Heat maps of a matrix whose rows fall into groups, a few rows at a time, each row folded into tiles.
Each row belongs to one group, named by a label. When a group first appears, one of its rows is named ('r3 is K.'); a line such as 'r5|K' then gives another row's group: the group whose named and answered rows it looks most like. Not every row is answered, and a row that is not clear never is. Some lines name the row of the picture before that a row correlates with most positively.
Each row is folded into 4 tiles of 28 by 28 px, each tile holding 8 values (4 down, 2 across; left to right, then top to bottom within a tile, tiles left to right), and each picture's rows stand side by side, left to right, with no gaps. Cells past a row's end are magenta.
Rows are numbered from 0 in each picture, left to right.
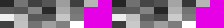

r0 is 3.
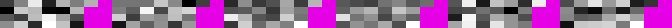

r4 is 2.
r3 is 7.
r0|2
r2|3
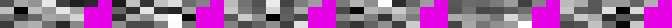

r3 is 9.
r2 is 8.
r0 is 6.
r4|3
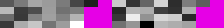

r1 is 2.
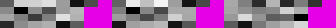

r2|8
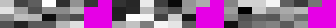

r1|2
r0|8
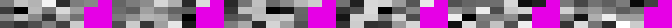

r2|2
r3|2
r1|2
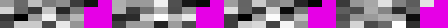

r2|6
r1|6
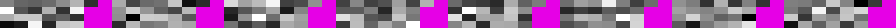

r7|7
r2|9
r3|3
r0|8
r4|7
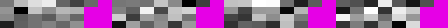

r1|7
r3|7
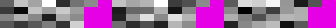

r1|9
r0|9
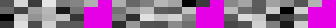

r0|2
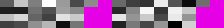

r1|7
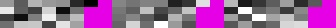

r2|7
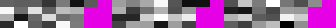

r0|6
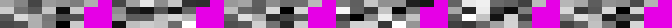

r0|8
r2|8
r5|8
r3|6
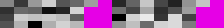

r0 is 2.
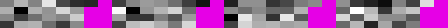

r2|2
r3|7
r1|6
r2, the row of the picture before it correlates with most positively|1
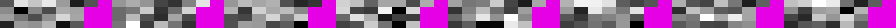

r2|6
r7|9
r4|9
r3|8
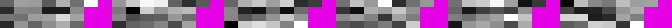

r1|9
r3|9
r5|3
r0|2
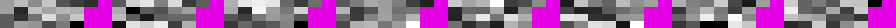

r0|6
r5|3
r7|8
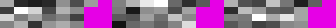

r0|7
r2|7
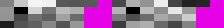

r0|9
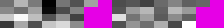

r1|7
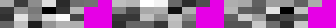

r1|9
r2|8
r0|2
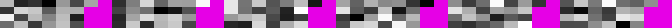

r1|2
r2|8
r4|8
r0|7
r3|6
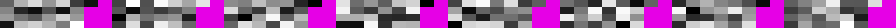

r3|8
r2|6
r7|2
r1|2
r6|6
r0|3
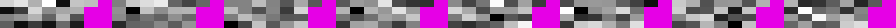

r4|8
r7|7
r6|8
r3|6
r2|8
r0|9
